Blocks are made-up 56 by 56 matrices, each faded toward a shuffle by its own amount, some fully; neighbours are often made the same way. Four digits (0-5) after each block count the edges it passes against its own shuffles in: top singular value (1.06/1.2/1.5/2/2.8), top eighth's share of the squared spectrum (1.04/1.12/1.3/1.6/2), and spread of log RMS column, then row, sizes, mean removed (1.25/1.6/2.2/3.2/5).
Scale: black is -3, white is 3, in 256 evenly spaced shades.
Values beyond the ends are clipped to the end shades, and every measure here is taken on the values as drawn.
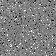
0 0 0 0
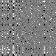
4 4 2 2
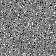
0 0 0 1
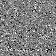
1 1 0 1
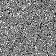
0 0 0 0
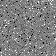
0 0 0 0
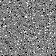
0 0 0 0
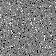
0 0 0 0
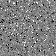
0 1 1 0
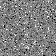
0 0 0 0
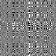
5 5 4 3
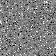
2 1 0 0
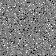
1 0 0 0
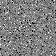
2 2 0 0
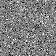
1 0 0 0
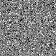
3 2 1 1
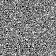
2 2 0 0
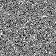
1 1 0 0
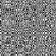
4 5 3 3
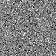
2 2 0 0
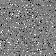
1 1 0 0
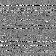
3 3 0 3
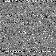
2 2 0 2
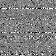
2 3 0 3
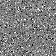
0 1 0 1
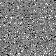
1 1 0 1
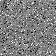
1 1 0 0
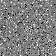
1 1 0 0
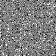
3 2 0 0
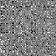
4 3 2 2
